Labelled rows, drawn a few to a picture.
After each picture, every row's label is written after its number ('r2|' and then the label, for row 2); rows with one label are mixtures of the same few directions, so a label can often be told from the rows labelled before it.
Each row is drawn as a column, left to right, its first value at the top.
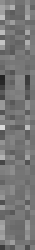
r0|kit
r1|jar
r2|jar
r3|kit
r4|kit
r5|kit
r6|jar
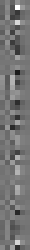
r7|kit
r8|kit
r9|kit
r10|jar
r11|jar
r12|jar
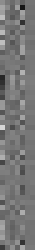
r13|kit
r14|jar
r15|kit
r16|jar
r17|jar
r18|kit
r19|kit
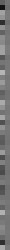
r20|jar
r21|jar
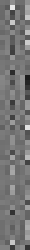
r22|kit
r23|jar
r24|jar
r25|jar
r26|kit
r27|kit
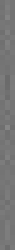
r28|kit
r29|kit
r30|kit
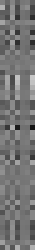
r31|jar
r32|kit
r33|kit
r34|kit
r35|jar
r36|jar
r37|kit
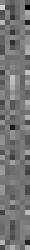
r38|jar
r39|jar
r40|kit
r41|kit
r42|kit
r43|jar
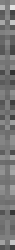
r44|jar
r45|kit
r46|jar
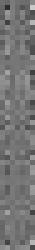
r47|kit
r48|jar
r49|kit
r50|kit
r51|jar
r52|kit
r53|jar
